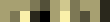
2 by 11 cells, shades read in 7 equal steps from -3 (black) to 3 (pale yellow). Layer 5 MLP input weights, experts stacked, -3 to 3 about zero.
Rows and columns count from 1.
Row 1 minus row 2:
0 1 -2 2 2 0 -1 0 2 0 0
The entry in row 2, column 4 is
-2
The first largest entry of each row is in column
7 3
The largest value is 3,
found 2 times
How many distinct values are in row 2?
6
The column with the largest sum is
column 7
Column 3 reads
1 3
